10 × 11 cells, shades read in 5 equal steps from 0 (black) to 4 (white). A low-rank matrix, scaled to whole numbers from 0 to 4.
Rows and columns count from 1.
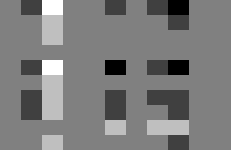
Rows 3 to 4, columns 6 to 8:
2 2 2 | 2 2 2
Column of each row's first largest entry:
3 3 3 1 3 3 3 3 6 3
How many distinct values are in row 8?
3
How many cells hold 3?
9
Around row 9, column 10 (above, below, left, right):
2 2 3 2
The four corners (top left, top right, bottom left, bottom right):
2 2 2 2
